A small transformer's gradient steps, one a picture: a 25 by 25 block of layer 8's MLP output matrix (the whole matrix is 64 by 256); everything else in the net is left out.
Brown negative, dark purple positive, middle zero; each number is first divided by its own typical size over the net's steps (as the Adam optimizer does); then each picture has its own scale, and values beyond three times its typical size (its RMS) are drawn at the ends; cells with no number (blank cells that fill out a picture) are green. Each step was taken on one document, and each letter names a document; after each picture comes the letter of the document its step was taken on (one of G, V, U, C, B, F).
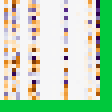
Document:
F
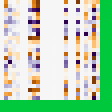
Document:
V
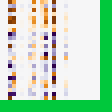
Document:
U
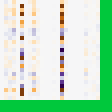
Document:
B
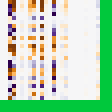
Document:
U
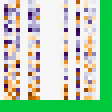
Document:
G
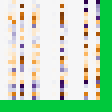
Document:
B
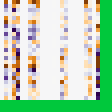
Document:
F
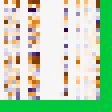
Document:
F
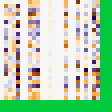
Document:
V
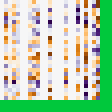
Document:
V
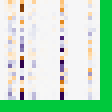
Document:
B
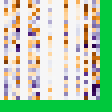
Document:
V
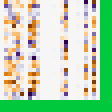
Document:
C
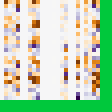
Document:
F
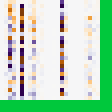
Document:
B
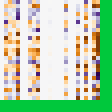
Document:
V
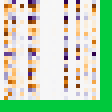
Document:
C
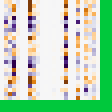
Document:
C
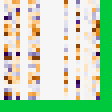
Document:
F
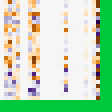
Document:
F
